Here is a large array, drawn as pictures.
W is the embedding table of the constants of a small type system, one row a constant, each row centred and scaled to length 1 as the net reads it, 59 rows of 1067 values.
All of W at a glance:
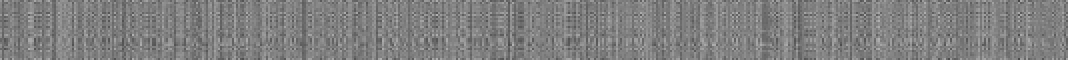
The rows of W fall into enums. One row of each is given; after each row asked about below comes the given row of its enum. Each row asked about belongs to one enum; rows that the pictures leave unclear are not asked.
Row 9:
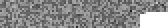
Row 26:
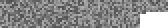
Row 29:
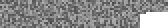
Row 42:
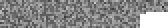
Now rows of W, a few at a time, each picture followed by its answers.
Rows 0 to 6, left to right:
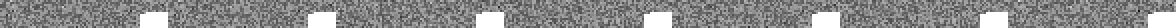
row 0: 9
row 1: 9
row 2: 42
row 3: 29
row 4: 9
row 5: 29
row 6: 9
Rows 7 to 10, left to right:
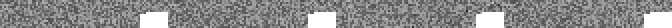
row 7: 29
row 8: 26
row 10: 26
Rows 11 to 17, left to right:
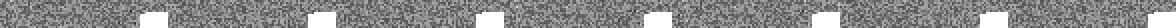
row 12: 29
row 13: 29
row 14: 9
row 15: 9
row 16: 26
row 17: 29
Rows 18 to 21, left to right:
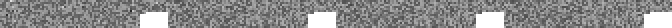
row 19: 26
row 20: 26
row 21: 26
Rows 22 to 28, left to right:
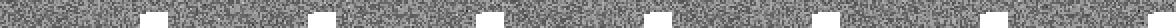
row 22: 26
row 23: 9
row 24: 9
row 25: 26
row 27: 29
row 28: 9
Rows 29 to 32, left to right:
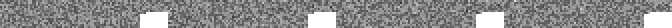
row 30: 42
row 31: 9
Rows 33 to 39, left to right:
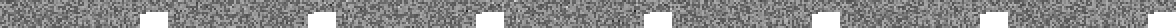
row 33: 26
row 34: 9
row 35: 9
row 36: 9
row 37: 29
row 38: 26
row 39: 26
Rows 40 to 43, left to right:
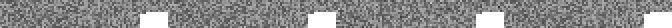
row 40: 26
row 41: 26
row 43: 26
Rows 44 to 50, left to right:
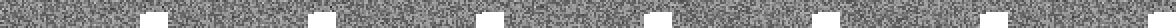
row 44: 42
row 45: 42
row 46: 29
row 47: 9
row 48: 26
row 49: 26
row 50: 42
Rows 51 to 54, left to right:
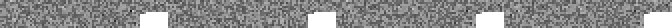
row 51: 9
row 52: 29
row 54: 9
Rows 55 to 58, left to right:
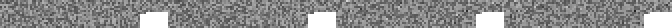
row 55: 29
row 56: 26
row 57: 9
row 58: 9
